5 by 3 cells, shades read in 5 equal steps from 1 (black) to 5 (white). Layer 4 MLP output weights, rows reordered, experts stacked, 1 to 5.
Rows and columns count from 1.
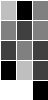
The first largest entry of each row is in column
1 1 2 2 1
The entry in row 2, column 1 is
3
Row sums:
8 8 7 7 11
